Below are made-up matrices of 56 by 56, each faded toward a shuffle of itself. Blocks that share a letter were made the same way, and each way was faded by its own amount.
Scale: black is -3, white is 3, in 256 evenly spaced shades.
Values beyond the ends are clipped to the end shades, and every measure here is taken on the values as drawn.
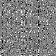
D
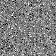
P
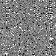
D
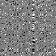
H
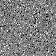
P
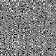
D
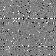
H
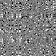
H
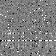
H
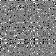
H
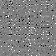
H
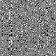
D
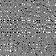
H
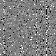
D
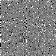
D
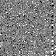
D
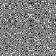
H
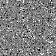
P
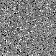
P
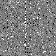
D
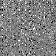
D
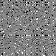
H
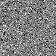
P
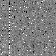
D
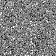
P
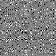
H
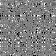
H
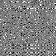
H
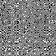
H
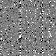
D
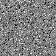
P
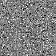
P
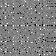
H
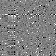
H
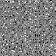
D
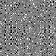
H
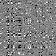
H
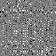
H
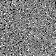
P
